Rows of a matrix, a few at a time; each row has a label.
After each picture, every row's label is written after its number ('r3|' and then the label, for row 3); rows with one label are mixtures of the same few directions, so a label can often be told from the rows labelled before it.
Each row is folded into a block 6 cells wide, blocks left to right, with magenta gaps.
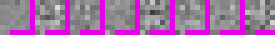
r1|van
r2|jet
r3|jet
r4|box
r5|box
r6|jet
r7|jet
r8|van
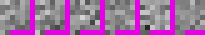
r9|jet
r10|jet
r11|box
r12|box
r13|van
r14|van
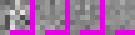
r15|box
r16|van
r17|jet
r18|van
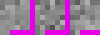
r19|van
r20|van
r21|jet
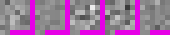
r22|box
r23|jet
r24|jet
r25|jet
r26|van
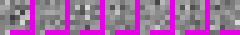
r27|box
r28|box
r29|jet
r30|jet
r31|van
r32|jet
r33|box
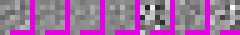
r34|jet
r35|jet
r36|jet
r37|jet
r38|jet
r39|box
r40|jet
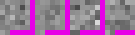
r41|jet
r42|box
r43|box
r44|jet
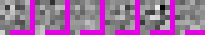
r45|jet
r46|van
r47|jet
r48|jet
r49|jet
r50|jet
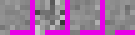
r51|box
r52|van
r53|box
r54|jet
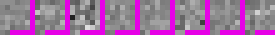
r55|box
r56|van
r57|jet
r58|jet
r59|jet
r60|box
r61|van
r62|box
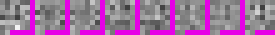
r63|jet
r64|van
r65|van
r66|jet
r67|jet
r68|jet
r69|jet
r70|jet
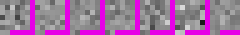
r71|jet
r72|van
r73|box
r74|jet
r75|box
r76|box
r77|box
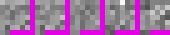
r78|van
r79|van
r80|box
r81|van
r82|box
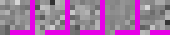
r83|van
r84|van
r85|van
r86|box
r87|box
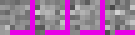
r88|van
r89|van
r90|van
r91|box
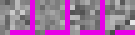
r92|box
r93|box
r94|van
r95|box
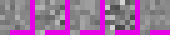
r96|jet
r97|box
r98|box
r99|van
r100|box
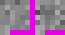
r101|van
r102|van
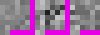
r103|van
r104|box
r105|van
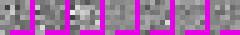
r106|jet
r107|van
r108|van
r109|jet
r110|box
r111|van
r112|jet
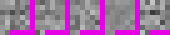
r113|box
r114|jet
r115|box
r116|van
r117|box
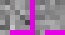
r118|box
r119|jet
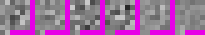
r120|box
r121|box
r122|van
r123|jet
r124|jet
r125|van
